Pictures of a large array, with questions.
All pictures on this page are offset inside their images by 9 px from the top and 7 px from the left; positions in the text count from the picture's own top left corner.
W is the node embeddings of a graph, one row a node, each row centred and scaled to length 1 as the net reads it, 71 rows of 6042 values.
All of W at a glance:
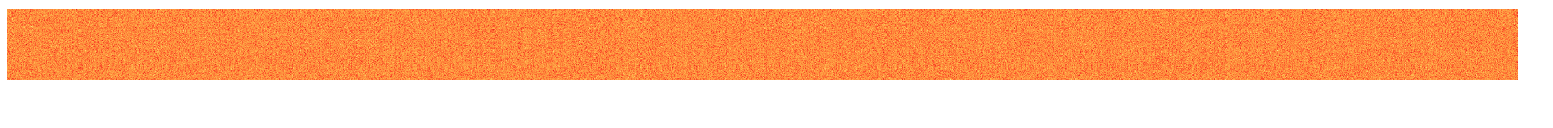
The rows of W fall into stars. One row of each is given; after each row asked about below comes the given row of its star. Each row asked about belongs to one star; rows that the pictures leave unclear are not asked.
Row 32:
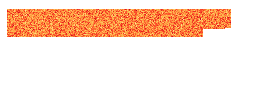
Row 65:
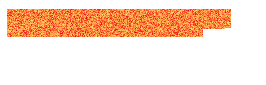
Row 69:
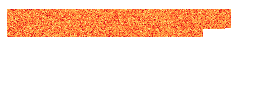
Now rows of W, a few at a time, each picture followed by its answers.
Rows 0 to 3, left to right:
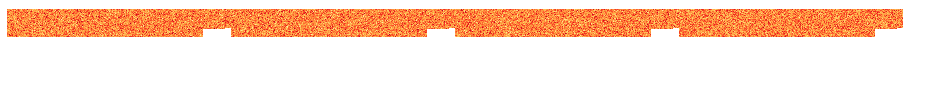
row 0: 32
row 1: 32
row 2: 69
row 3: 69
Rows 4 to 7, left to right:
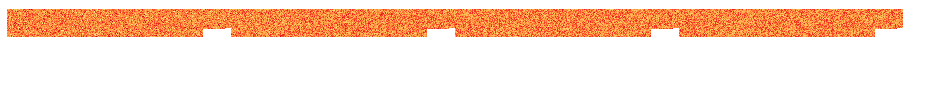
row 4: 69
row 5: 32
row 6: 69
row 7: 69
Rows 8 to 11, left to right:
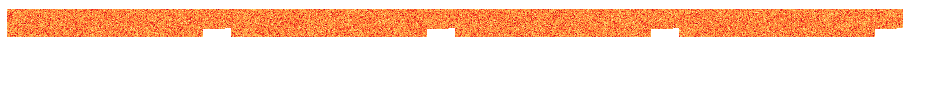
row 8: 65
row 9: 65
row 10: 65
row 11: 65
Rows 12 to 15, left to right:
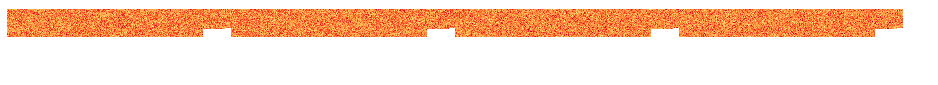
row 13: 69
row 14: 65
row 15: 32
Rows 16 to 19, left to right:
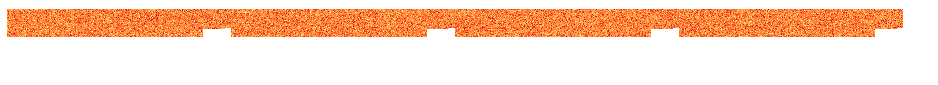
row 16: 32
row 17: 65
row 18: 69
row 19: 69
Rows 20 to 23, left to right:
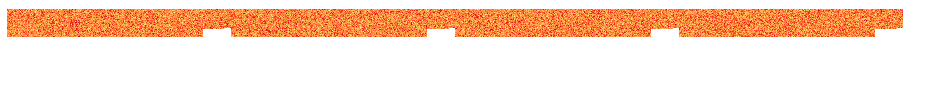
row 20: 65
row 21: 65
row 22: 65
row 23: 65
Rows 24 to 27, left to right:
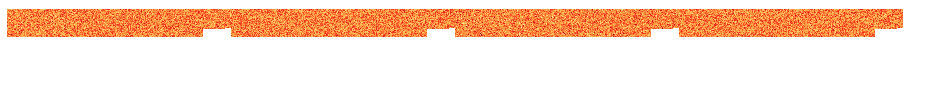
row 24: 32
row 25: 69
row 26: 32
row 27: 69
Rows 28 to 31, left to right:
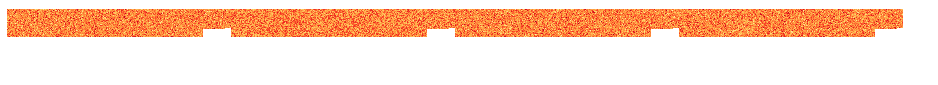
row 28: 32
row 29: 65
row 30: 32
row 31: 69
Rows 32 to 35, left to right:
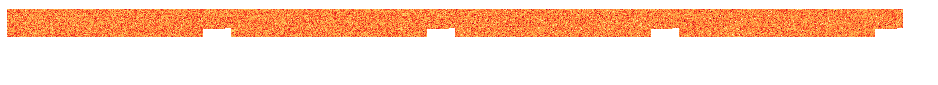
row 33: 32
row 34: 65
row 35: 69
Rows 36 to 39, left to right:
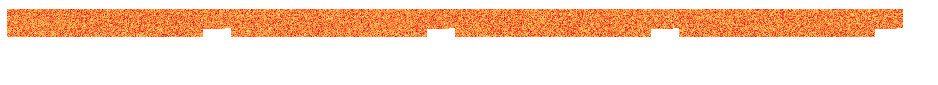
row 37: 32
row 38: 65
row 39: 65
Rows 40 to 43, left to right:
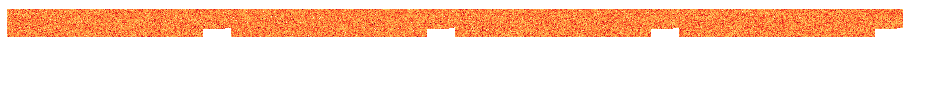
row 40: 69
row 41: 69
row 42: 69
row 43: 69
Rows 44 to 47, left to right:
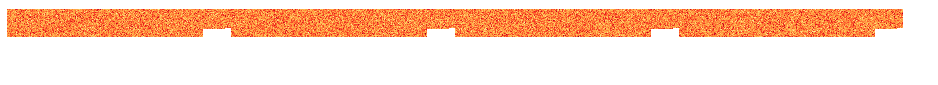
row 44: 65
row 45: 65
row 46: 32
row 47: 69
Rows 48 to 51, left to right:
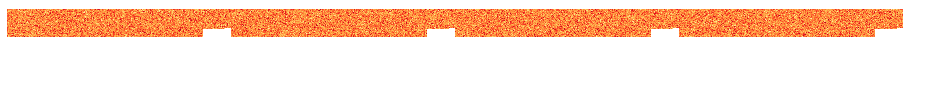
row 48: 65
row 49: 69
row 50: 65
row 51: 65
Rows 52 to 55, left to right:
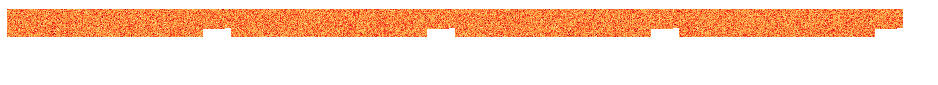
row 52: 65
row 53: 69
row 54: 65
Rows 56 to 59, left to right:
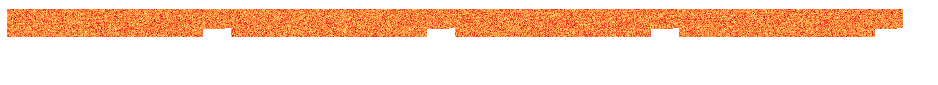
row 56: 69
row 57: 69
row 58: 69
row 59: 69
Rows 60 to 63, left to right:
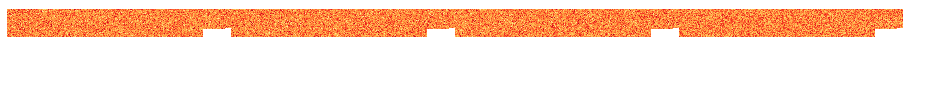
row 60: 69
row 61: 32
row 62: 32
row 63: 65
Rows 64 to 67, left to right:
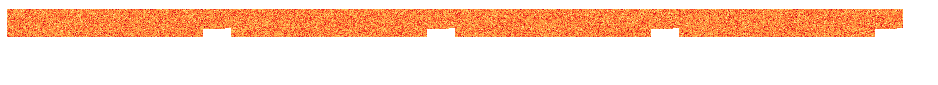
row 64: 69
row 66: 65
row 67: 32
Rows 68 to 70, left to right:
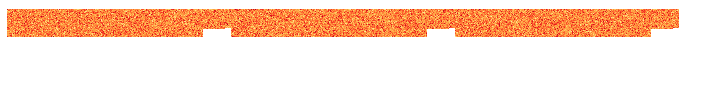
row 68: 65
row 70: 69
